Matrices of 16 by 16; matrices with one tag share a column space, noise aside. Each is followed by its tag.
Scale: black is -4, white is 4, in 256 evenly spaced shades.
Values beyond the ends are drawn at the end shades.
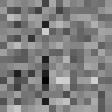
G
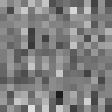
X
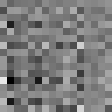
G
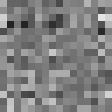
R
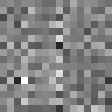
G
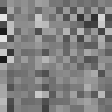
R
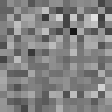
R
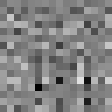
G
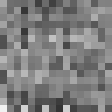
X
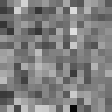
X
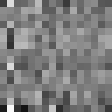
X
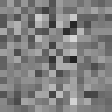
R
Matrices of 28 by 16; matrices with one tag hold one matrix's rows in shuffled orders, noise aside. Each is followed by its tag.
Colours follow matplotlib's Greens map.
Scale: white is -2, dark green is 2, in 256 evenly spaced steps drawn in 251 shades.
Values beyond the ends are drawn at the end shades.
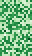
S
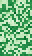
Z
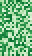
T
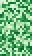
Z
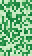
S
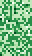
S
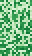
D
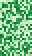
S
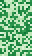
Z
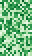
S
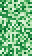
T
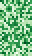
S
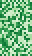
T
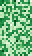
D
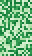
S
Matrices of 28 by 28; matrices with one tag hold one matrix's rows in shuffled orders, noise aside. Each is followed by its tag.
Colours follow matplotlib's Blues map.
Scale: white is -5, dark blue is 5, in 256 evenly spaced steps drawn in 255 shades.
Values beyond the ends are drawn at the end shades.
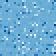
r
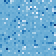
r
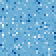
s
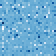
s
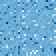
r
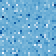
s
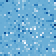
r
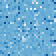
r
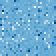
s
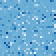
r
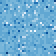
r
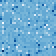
s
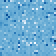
r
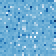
r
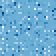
s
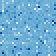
s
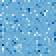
s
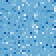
r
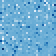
s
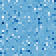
s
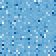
s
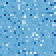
r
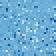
r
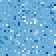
r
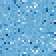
r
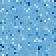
s
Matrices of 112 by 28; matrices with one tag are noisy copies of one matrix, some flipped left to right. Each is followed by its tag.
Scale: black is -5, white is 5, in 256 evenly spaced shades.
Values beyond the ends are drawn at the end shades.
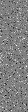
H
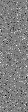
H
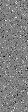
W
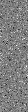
H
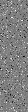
W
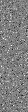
H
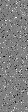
W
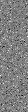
H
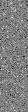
W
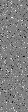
W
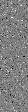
W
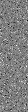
H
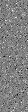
W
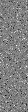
H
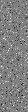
H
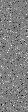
H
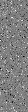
W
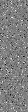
W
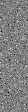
H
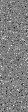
H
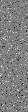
H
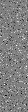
H
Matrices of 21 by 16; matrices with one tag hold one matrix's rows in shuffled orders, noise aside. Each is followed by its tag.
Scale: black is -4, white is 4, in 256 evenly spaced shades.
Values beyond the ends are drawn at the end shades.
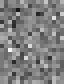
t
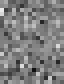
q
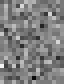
q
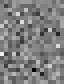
q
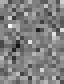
t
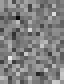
t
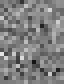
q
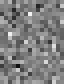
t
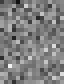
t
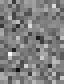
t
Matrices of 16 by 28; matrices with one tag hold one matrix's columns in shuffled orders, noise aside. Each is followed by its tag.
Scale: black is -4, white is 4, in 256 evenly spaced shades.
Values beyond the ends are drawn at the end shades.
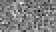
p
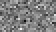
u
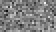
p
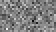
u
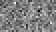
p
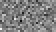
u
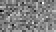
p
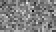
p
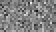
p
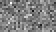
p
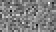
p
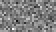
u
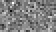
p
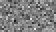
u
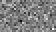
u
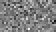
u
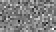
u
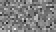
u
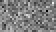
p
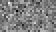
p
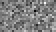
p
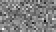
u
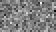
p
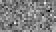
p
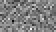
u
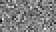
u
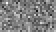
p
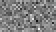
u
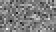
u
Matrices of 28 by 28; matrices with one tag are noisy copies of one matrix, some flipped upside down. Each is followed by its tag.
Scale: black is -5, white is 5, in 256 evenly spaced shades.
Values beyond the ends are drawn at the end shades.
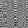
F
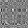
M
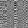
F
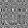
M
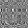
M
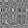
M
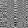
F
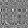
M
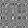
M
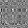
M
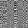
F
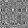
M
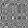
M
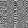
F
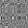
M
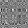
M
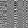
F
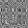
M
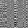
F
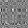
M
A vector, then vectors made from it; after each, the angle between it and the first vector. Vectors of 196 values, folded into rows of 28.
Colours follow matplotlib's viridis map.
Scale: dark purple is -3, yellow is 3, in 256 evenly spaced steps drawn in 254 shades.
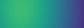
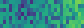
partly opposed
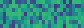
orthogonal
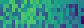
partly aligned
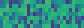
orthogonal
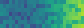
nearly opposite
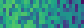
partly aligned
